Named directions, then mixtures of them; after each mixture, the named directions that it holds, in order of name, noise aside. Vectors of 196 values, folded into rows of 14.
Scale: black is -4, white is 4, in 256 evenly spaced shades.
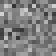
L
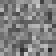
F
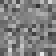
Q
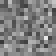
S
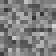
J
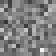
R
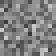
F, R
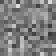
Q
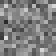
L, R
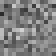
L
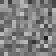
S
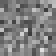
Q, R, S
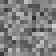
J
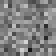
F, R, S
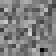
R, S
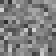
F, Q, R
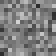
J, L, Q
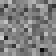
L, R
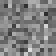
F, R, S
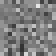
F, Q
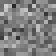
L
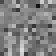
F, Q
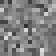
Q, R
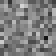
S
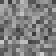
L, Q, S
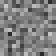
L, Q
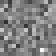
R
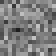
F, L, Q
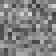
J, L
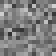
L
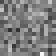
F, Q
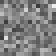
L, R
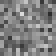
F, J, S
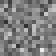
R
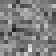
F, L, S
